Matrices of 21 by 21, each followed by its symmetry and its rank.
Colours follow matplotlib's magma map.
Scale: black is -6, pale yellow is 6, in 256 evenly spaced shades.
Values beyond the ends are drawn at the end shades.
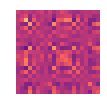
symmetric, rank three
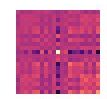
symmetric, rank two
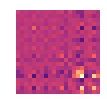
symmetric, rank three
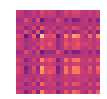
symmetric, rank two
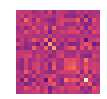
symmetric, rank three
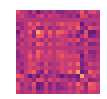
symmetric, rank two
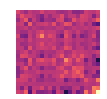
symmetric, rank three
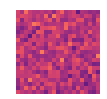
neither, full rank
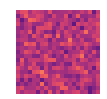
neither, full rank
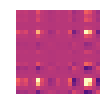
symmetric, rank one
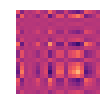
symmetric, rank one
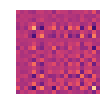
symmetric, rank two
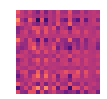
neither, rank two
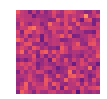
neither, full rank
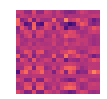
neither, rank two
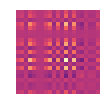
symmetric, rank one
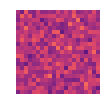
neither, full rank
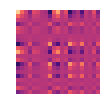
symmetric, rank one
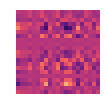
neither, rank two
